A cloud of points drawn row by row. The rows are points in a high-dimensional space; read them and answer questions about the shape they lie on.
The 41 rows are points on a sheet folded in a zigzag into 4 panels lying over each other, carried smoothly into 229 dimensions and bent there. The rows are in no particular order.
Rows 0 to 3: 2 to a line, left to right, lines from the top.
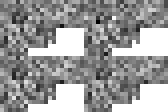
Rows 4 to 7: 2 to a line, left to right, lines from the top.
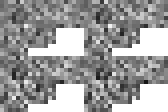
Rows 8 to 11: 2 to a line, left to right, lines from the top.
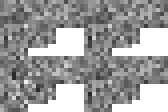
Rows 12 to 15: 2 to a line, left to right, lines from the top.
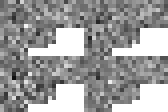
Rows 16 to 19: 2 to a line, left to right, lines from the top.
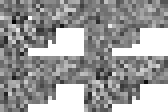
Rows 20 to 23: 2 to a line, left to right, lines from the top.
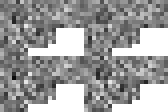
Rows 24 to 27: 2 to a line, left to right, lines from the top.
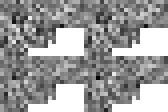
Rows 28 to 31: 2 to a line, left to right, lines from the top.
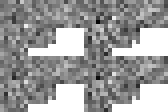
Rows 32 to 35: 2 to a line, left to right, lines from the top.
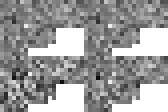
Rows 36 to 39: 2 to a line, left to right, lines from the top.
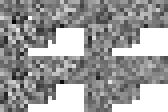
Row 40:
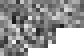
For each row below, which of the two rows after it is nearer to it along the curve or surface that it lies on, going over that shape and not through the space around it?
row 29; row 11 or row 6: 11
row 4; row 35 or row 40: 40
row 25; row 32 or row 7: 7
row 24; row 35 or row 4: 4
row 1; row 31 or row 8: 31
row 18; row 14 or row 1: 1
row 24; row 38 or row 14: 38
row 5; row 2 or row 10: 2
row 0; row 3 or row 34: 34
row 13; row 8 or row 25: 8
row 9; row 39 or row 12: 12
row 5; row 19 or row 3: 19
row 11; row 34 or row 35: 35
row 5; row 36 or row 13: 36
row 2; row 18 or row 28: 28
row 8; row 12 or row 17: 12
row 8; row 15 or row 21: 21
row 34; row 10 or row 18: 10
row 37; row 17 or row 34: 34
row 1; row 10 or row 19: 10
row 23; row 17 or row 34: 34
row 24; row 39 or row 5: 5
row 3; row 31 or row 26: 26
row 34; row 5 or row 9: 5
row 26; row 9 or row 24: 9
